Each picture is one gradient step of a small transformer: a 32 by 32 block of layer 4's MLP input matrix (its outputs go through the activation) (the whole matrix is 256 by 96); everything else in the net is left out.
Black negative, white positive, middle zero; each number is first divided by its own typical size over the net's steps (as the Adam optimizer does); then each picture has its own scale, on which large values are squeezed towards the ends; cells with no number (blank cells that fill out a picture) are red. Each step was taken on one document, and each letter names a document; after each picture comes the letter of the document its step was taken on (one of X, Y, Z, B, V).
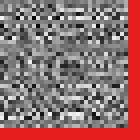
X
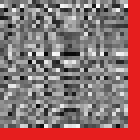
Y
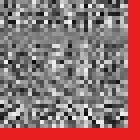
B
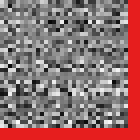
B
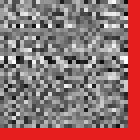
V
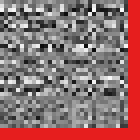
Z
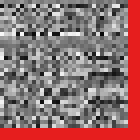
X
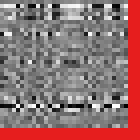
Y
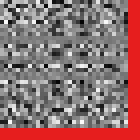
B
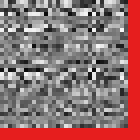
Z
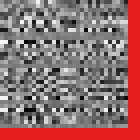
Y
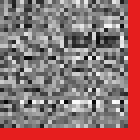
Z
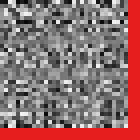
B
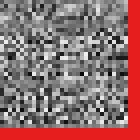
X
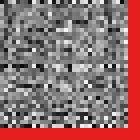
B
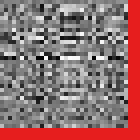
X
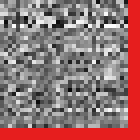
V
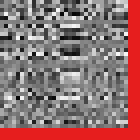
X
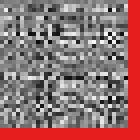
X
